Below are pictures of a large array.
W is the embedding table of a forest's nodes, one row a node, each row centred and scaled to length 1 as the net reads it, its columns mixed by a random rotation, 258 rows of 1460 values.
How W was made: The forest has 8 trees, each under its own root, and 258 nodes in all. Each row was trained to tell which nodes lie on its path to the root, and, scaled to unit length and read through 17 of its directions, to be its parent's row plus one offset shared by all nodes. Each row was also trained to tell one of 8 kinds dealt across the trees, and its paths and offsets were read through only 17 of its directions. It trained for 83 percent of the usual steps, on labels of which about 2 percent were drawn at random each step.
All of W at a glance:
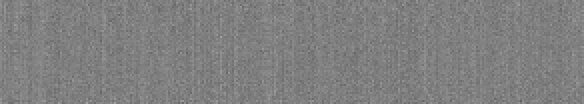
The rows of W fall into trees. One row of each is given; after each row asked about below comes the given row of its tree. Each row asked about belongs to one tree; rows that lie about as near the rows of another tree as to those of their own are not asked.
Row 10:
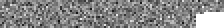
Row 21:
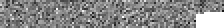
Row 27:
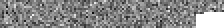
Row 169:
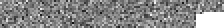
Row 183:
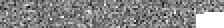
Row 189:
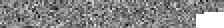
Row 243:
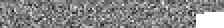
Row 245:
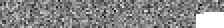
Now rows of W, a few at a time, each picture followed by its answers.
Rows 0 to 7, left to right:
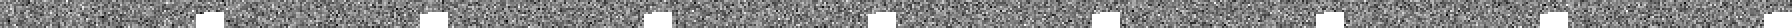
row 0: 10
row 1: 245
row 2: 10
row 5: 243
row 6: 245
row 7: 21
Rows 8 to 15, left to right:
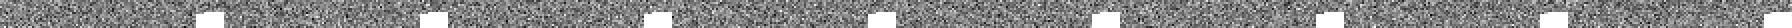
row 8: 169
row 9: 245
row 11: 21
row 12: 21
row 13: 189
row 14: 169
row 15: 169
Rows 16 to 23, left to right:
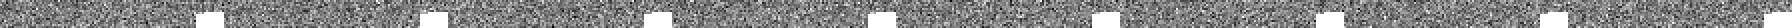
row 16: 183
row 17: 245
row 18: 245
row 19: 245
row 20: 169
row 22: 10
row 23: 169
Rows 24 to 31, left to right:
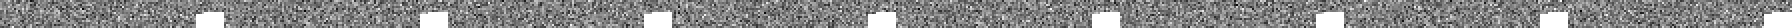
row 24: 27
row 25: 245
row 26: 169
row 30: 245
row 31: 243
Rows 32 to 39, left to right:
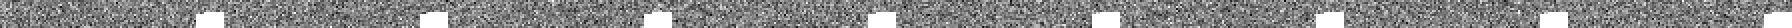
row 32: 21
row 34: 10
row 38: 183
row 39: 10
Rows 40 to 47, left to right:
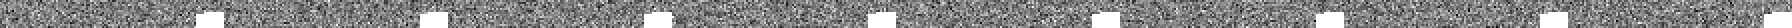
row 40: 243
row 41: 183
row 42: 245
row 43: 169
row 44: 243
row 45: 21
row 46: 245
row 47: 10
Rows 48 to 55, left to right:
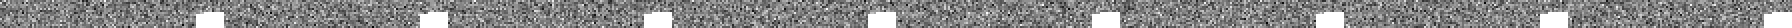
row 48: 183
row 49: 10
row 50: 183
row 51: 245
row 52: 245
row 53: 183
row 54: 245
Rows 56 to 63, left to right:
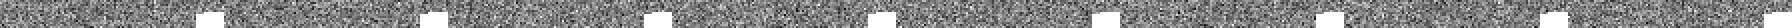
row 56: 169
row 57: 21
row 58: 245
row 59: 245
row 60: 169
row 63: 169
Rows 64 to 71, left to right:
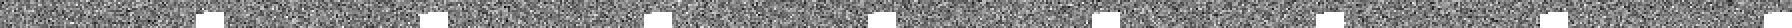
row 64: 10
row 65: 183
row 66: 10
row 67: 169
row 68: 245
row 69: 243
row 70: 21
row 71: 183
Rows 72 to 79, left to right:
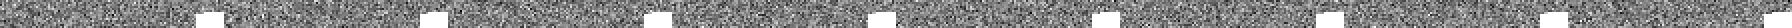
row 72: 245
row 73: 169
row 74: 243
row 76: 245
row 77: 169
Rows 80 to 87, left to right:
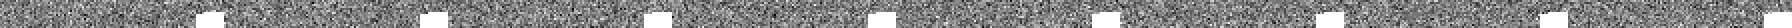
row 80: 10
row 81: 10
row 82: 245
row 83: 21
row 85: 169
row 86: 169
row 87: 183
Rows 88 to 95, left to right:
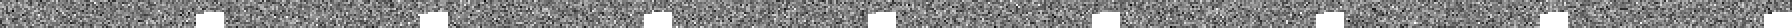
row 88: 243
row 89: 183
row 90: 245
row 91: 169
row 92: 10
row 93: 245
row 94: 10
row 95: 21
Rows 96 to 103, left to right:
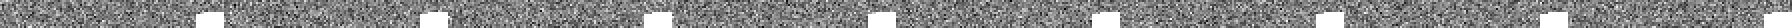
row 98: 243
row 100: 243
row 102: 243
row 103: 21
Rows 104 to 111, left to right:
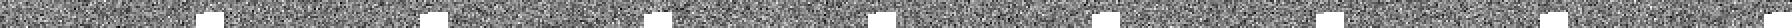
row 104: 10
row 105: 27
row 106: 10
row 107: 183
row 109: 169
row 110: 27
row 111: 10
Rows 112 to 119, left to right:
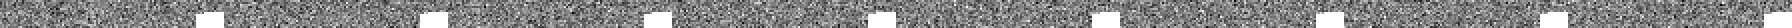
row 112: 245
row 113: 183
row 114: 169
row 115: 243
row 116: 183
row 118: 10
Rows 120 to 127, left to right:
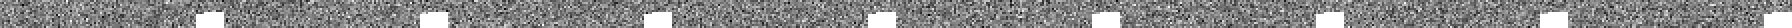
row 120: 10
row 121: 245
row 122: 169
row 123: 10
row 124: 169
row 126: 169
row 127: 21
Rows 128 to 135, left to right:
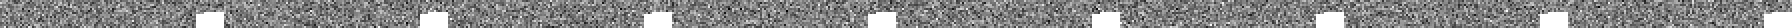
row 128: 169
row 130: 10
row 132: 10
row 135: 169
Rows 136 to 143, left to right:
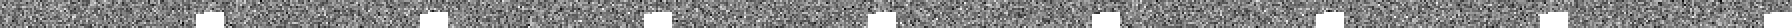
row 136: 10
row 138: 245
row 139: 10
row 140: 10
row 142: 183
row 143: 169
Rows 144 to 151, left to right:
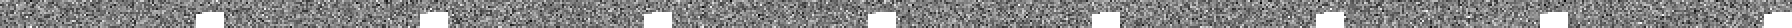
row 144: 169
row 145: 245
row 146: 169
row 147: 169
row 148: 243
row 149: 10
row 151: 10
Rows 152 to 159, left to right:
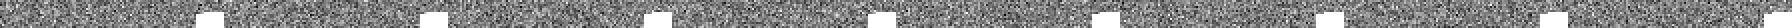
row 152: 245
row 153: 169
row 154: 245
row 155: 243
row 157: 183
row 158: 245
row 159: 10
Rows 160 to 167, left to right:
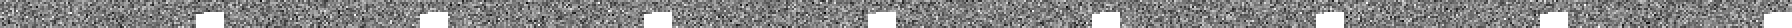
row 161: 245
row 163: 169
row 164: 10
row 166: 27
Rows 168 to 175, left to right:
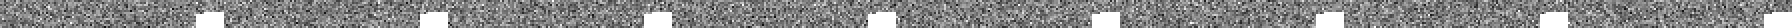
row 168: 10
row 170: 183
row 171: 21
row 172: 243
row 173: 10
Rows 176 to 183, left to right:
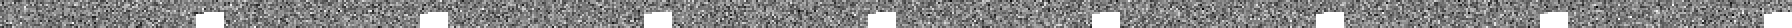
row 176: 27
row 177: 245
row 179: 245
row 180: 169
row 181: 27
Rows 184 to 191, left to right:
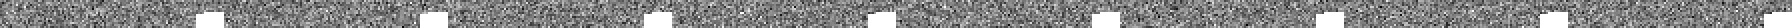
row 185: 245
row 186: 21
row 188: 245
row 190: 243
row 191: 27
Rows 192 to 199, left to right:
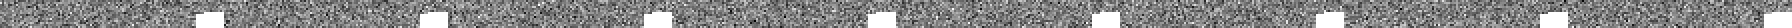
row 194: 27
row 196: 10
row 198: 169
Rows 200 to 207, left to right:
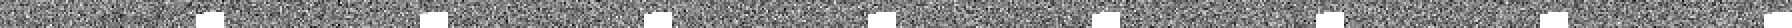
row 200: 10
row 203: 243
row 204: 10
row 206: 189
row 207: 169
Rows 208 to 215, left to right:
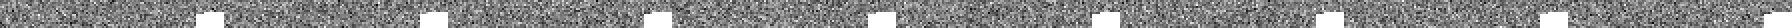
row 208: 243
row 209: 169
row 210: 10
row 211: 183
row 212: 27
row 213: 10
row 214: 183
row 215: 243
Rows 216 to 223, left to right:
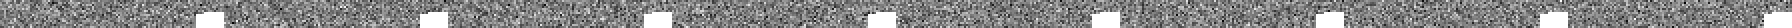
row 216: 27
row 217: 169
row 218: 245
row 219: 189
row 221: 245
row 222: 10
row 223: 10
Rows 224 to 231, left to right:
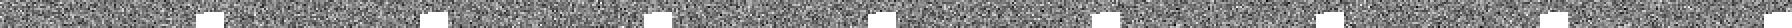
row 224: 169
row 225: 189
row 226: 245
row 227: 189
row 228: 21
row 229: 169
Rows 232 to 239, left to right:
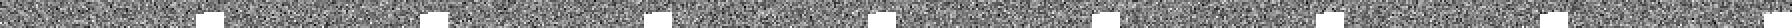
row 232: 245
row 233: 243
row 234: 169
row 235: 245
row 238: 189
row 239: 183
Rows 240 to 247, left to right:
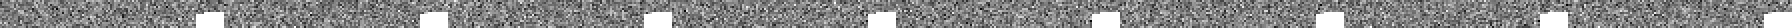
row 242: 169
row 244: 243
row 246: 10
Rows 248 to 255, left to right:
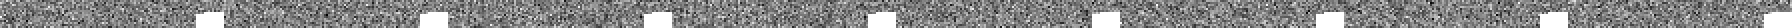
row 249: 21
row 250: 183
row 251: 183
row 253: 245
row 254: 183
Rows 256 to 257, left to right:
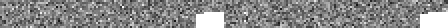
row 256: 10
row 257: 169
